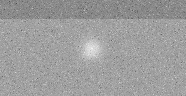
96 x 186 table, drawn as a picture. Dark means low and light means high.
Ninth with the highest average: centre. Seam: horizontal, 20% of the way down, the bottom part higher. Bumps: one, in the centre.
